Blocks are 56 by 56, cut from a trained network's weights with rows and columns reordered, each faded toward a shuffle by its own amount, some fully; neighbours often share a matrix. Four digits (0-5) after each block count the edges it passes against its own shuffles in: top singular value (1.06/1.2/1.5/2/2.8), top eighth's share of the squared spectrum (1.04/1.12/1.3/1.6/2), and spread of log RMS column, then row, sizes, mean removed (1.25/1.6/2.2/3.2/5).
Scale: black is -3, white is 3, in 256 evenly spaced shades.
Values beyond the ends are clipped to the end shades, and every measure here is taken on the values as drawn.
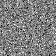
0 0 0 0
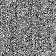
1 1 0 0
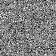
1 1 0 0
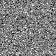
0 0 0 0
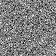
0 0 0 0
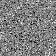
0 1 0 0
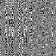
3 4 3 2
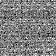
3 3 2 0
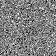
0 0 0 0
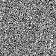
2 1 0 0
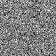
2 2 0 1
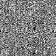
3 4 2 2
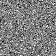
0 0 0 0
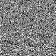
2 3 0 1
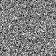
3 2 0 0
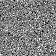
0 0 0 0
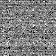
3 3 2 0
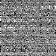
3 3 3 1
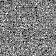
1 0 0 0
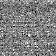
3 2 2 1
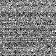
3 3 1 0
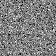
0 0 0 0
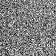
1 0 0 1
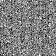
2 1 0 0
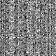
3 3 1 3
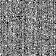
3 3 0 2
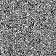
0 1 0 0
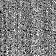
2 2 0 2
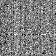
2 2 0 2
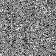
1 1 0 0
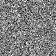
0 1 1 0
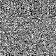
2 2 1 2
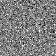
2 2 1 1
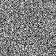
1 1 0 0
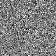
2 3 0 1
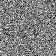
1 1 0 0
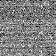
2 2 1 0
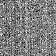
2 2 0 1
